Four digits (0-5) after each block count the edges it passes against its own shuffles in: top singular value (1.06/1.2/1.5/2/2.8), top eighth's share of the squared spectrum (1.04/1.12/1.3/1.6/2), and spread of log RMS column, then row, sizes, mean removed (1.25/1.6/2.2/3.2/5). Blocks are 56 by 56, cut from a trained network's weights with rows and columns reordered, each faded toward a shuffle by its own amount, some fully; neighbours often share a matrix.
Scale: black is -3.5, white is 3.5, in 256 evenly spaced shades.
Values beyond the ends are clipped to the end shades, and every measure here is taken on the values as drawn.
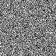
0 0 0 0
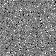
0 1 0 0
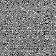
2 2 2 0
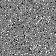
0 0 0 0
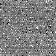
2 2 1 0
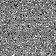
0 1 0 0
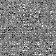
2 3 2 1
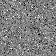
0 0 0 0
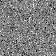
0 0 0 0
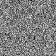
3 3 1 0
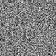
3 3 1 0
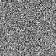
3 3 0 1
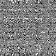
2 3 3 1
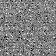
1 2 1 0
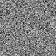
3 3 0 1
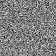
3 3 1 1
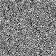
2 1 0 0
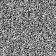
1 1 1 0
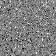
0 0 1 0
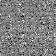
2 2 2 1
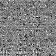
2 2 2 1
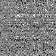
2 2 2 1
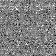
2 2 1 1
